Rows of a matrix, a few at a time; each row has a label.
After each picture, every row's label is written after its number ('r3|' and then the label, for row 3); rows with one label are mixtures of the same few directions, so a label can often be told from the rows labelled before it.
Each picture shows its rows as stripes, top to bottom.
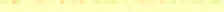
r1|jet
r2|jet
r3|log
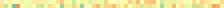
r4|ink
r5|jet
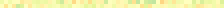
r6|ink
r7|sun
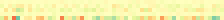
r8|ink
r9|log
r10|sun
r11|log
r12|jet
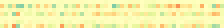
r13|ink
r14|log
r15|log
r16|jet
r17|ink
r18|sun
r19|jet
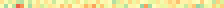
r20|log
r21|sun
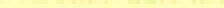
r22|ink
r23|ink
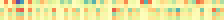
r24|sun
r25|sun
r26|log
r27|log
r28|log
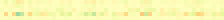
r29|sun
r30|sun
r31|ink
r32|sun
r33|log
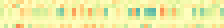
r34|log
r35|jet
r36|ink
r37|ink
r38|ink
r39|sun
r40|sun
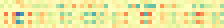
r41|sun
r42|ink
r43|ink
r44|sun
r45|jet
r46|sun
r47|log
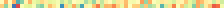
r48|sun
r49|jet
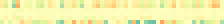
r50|jet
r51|jet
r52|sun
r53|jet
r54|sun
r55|ink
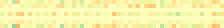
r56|jet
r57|ink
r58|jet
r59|log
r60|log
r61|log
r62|jet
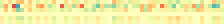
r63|log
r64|jet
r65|sun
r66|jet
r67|log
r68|log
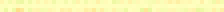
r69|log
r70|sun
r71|sun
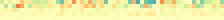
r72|ink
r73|sun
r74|jet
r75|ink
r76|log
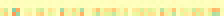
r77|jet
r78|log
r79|jet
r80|jet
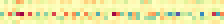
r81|sun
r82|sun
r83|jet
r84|log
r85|ink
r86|jet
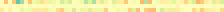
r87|sun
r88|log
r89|ink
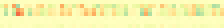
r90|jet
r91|jet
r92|sun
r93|sun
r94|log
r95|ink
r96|ink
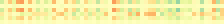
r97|log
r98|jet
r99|log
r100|ink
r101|log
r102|log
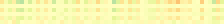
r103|log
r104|log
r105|log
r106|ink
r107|log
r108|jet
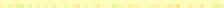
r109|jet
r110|log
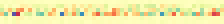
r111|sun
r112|ink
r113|log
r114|jet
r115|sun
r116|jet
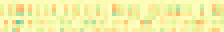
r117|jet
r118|log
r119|log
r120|log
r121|ink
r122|sun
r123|sun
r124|jet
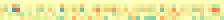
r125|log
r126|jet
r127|jet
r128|log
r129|ink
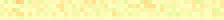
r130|sun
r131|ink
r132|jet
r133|log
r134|log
